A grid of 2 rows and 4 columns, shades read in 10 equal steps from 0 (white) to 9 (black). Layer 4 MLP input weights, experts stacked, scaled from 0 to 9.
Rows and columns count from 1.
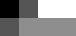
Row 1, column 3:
0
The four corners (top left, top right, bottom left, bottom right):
9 0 6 4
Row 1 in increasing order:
0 0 6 9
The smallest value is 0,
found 2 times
